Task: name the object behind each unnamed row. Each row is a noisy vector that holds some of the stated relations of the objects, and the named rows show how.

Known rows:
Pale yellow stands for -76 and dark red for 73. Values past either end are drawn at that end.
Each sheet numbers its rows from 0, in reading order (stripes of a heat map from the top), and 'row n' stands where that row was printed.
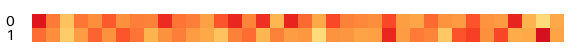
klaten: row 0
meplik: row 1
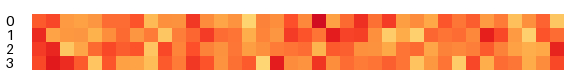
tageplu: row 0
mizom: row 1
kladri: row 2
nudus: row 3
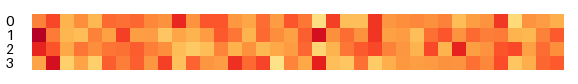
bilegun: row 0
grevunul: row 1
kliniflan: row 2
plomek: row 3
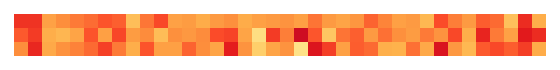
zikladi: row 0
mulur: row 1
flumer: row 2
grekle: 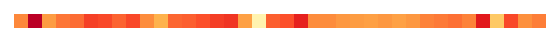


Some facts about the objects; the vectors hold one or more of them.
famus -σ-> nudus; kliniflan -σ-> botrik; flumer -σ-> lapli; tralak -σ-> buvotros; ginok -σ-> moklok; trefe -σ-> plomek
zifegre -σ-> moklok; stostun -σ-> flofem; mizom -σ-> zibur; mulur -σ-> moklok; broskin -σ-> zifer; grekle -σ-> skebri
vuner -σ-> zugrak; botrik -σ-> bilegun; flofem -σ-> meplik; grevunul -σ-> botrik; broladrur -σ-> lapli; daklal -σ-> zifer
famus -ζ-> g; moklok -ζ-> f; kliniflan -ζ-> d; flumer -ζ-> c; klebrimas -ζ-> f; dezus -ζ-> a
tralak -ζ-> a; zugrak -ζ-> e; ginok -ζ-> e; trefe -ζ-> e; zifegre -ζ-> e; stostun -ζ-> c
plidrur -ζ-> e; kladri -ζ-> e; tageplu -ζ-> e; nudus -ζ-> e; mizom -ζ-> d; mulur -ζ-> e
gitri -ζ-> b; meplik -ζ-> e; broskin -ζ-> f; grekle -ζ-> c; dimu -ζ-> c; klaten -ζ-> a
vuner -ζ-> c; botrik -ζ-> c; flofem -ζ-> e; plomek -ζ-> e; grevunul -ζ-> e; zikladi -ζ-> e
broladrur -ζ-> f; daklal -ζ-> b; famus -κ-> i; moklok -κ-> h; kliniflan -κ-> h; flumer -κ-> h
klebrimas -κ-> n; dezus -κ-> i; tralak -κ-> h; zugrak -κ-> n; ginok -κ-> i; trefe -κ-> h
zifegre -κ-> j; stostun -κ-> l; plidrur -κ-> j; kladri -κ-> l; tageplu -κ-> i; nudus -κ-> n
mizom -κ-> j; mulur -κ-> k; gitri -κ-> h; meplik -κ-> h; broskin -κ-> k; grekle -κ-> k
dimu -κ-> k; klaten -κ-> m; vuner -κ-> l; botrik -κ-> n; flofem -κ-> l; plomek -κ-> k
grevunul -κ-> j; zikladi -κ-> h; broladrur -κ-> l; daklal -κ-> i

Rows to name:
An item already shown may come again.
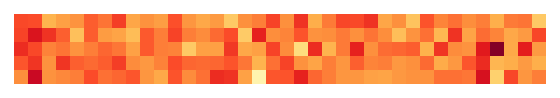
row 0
tageplu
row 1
nudus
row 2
moklok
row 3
skebri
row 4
grekle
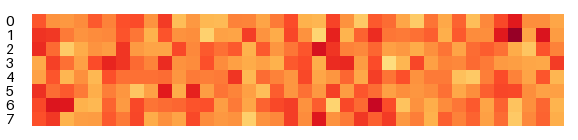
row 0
tralak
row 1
moklok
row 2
plidrur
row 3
stostun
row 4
zifer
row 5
klebrimas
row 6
famus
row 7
tageplu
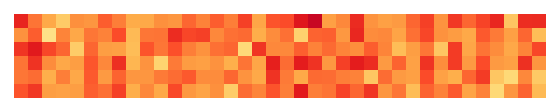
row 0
zifegre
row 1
lapli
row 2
nudus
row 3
ginok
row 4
zibur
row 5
tageplu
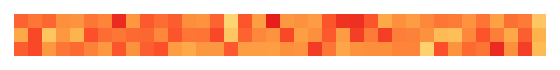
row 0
dezus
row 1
zifer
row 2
gitri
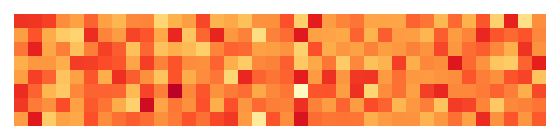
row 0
botrik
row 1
broskin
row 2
trefe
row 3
flofem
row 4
daklal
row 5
broladrur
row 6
zugrak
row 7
dimu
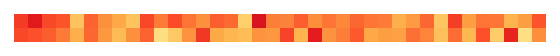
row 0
nudus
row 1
botrik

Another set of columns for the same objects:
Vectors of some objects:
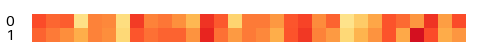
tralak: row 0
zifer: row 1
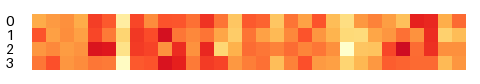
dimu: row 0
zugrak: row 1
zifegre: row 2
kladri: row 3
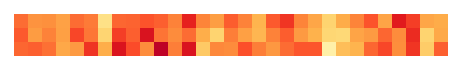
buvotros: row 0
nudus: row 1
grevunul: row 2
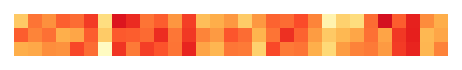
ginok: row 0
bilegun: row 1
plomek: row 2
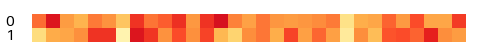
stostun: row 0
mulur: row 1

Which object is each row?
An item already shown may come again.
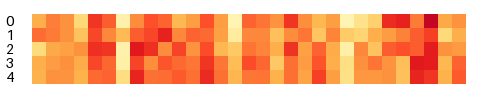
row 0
moklok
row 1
klebrimas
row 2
mulur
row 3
dimu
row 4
grekle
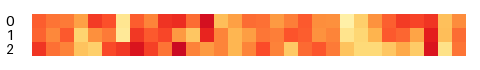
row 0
plidrur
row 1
trefe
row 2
botrik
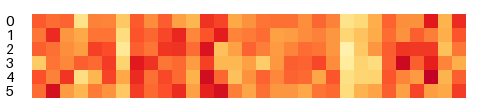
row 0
flumer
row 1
vuner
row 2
plidrur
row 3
ginok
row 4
kliniflan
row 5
stostun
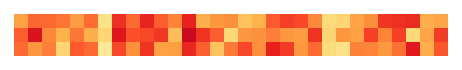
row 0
tageplu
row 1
flofem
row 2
gitri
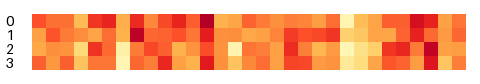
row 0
mizom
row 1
daklal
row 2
moklok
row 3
zikladi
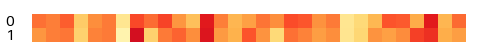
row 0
trefe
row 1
klaten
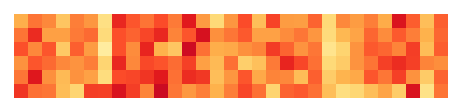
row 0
broskin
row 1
vuner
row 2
meplik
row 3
dezus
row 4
broladrur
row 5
botrik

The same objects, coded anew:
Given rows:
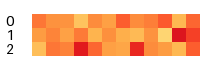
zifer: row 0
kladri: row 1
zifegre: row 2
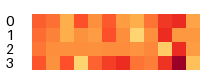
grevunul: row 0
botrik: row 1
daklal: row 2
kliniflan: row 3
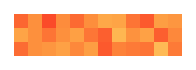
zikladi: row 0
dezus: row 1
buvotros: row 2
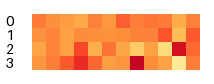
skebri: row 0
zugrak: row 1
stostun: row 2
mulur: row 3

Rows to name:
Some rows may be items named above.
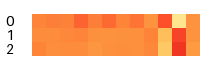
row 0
dimu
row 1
daklal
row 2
daklal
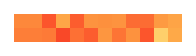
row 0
gitri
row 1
grekle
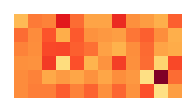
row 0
zifegre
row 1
gitri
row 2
flumer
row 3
moklok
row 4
broladrur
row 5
dimu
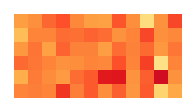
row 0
ginok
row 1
klaten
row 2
plidrur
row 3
plomek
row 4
mizom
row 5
grekle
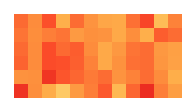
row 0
meplik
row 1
tageplu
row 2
trefe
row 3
trefe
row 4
tralak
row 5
bilegun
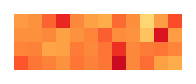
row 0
ginok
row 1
famus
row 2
klebrimas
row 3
broskin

